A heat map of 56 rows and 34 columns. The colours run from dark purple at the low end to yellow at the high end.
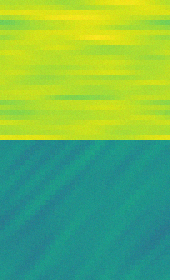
The table splits into 2 rows of 1 panel. Panel 1,1: very high, streaked across, faint in contrast. Panel 2,1: middling, slanting up to the right, faint in contrast.
